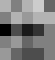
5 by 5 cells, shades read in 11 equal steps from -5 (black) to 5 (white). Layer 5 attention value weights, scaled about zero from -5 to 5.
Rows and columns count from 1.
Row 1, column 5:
-1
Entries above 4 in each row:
0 0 0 0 0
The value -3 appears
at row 3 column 4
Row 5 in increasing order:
-2 -2 -1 0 1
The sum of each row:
6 7 -14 0 -4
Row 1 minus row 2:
2 -2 1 1 -3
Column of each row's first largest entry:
4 2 5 2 1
